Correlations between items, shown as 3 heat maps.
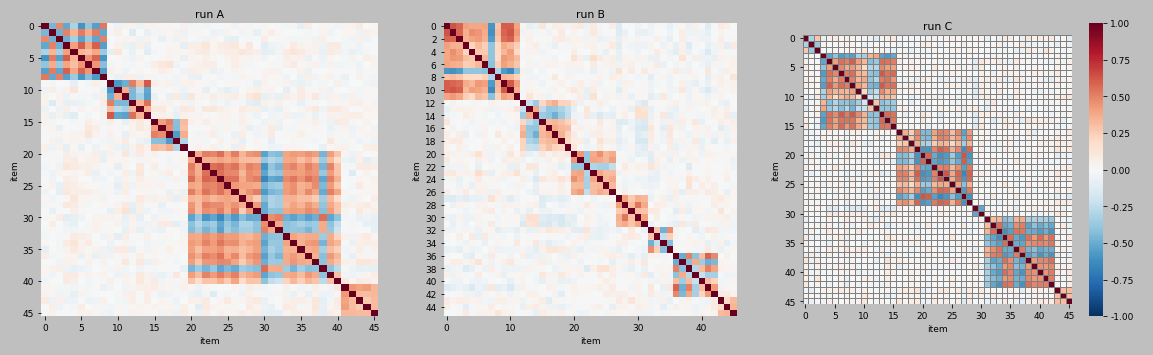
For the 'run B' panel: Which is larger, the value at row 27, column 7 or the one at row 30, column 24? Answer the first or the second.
the first
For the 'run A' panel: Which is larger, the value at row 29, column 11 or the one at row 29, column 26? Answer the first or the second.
the second
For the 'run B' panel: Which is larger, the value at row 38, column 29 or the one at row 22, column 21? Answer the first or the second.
the first
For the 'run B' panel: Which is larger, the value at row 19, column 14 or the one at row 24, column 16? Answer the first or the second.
the second
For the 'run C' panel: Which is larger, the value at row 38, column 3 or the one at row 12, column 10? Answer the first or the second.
the first
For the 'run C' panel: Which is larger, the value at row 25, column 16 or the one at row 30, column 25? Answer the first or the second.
the first
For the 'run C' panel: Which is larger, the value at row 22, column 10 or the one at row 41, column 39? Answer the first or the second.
the second
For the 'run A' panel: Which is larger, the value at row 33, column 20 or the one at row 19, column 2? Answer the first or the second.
the first
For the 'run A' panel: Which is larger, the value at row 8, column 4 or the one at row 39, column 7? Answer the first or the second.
the second
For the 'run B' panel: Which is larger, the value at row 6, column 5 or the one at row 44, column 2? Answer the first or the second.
the first
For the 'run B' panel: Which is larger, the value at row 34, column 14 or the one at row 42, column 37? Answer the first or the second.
the first
